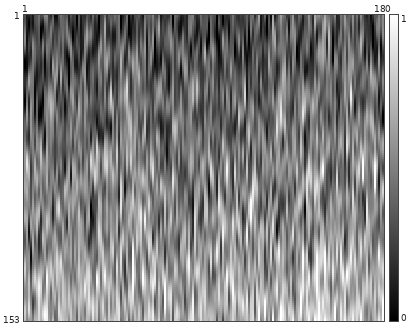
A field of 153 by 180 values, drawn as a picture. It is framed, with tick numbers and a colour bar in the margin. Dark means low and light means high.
Slope: up to the bottom. Grain: streaks running down. Histogram: bell-shaped.
